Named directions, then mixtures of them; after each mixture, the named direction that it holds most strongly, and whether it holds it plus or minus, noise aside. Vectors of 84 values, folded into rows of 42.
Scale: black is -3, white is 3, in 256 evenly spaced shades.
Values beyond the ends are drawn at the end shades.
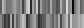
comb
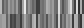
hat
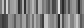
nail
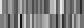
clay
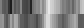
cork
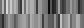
nail, plus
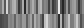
nail, plus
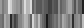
cork, minus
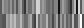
hat, minus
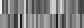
clay, plus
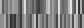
hat, plus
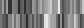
cork, plus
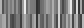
hat, plus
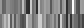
comb, minus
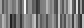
hat, plus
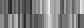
cork, plus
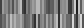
hat, minus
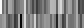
clay, plus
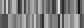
nail, plus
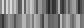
nail, plus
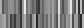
hat, plus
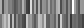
comb, minus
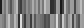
clay, minus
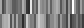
comb, minus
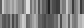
comb, plus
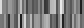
clay, plus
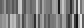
hat, minus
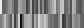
clay, plus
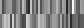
comb, minus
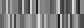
comb, minus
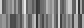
hat, plus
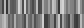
nail, minus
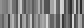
clay, plus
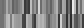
comb, minus
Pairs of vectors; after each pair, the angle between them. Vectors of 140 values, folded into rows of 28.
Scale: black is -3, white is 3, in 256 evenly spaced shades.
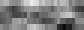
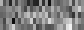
partly opposed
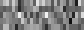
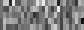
partly aligned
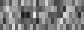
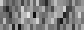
nearly opposite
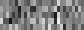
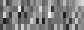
orthogonal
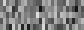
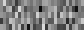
nearly parallel
